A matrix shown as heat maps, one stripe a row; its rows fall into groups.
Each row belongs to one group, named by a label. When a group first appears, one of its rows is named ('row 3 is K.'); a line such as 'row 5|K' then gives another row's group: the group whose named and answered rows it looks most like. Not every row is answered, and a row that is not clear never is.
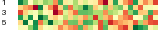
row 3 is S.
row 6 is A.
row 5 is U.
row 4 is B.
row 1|B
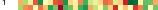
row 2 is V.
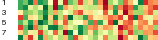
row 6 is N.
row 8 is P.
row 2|B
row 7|U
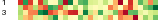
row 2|V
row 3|S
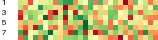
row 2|A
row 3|S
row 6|S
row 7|A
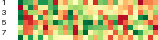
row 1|B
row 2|N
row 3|V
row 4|P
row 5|P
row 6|P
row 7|P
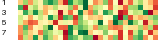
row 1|U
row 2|P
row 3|A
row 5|S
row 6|U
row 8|U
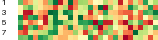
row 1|V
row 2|S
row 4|V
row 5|P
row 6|V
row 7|A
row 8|B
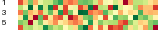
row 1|N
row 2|B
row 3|U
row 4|S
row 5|S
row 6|U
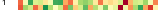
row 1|N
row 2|U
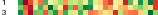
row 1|P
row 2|P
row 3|V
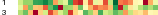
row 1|B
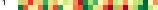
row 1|P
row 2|P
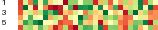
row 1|U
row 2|S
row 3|A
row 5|A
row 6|S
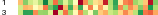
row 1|B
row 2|V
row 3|B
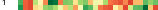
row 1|V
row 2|P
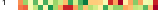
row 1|U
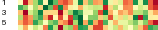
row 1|A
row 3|A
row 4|A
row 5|A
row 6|V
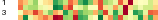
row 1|N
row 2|N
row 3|P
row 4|S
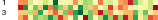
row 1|N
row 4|A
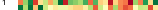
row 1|N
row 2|B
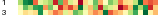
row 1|B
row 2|A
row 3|A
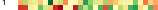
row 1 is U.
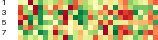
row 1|P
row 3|N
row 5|N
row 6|P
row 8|U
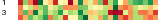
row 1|S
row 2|N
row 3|U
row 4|N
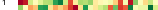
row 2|S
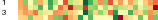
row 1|U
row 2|A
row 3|S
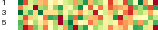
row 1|P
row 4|V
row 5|V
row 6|P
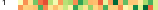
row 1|V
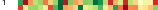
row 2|N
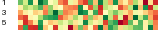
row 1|B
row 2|A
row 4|A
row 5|P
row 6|S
